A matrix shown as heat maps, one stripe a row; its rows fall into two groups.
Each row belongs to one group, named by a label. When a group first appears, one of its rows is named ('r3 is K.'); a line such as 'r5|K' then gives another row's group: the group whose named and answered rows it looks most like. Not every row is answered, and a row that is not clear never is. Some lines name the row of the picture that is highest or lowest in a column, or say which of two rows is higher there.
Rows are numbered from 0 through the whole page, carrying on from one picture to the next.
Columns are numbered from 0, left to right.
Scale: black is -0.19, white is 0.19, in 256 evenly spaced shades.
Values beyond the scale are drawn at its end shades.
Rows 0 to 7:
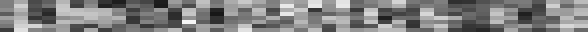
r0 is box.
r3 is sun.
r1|box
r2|sun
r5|sun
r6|box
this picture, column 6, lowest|6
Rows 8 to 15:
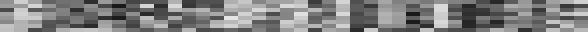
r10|box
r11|box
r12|box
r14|box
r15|sun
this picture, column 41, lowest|9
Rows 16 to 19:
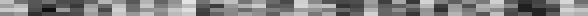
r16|sun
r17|sun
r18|sun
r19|sun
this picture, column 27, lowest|16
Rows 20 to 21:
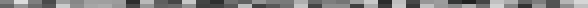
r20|sun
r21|sun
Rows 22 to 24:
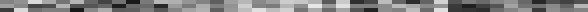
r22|box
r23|box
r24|box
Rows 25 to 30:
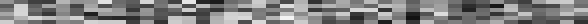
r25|sun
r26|box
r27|sun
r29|box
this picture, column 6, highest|30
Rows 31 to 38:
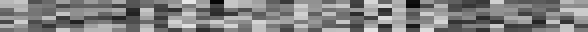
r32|box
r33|sun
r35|box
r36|box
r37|sun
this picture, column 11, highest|31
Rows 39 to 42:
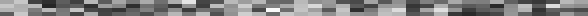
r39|sun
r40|box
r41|box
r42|box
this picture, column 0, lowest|42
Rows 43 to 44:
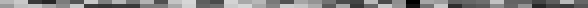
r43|sun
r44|box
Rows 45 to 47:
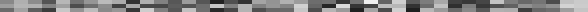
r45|sun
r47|sun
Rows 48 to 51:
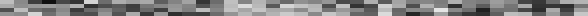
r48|sun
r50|box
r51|box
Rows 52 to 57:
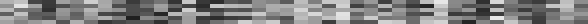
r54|sun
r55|box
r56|sun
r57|box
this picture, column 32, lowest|55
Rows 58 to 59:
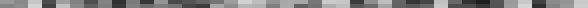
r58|box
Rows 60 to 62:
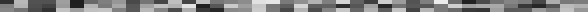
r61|sun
